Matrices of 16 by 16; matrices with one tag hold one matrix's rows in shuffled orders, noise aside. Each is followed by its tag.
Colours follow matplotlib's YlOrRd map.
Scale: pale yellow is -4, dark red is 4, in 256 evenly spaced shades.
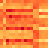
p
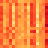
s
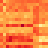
p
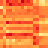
p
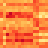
p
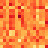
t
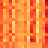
s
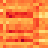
p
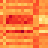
p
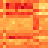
p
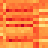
p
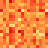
t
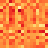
t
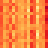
s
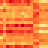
p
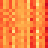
s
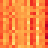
s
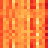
s
